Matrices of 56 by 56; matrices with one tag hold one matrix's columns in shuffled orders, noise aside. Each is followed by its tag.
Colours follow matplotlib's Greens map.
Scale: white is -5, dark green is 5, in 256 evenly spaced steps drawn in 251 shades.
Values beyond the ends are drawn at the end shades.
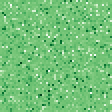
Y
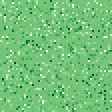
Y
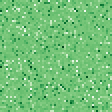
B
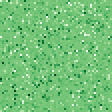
Y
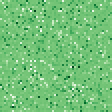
B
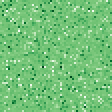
B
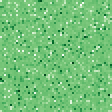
Y
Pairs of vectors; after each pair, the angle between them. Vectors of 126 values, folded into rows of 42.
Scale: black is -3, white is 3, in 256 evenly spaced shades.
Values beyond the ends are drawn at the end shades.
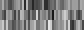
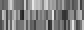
nearly opposite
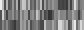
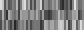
nearly parallel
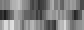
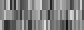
partly opposed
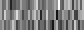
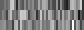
partly opposed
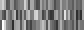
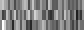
nearly parallel
